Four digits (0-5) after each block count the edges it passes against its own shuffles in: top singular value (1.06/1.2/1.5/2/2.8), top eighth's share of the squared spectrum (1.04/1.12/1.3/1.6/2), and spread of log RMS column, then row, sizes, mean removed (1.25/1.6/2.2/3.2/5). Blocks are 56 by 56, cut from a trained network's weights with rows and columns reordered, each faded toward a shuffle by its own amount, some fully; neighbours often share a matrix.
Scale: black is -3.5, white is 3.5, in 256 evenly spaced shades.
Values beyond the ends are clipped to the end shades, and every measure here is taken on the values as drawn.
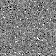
2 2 0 1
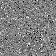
0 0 0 0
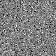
0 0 0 0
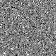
2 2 0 0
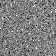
0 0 0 0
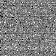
2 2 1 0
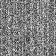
3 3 0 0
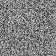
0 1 0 0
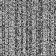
4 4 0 1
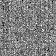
2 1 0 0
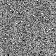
0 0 0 0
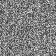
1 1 0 0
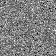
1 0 0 0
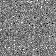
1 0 0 0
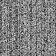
3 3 0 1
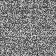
1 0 0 0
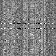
3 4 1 2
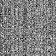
3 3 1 2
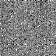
2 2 0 1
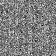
1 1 0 0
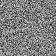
0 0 0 0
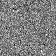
0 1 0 0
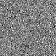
3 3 1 0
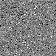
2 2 0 0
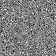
1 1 0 0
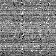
4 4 1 1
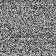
1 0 0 0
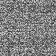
1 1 0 0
